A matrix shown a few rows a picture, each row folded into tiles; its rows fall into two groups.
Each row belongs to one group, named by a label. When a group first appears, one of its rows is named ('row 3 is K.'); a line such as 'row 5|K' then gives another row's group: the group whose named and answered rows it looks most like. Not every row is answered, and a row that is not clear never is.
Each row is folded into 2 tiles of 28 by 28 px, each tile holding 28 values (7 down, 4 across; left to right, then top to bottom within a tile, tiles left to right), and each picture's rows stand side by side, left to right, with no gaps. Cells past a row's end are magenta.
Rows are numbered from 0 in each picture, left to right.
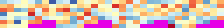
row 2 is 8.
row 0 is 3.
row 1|3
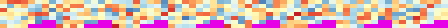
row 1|8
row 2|3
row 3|8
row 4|8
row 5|8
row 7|3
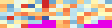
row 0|8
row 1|3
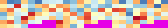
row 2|3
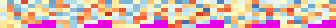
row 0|3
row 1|3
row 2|3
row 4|8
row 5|3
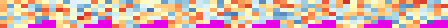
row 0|8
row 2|3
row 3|3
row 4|8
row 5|3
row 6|8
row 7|8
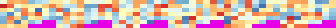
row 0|8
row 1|8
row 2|8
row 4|8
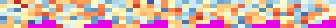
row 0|8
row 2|8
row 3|3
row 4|3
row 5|3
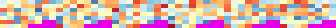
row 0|3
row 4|8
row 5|8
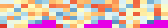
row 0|8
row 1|8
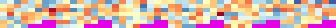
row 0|3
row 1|3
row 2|8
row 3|3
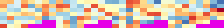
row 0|8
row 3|3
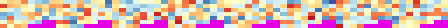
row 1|3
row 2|3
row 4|8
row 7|8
